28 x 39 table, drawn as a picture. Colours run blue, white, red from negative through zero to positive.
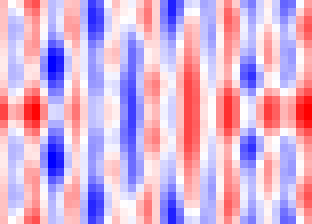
Stripes: upright, repeating 8 times. Ninth with the highest average: middle right. Lone odd cells: none. Slope: none. Mirror symmetry: top to bottom.
